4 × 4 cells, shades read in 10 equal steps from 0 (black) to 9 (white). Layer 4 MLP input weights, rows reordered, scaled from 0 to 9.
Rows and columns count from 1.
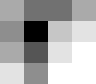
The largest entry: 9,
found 3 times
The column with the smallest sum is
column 2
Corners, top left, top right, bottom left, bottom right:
6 6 8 9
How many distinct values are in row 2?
4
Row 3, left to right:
6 3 8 9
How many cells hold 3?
1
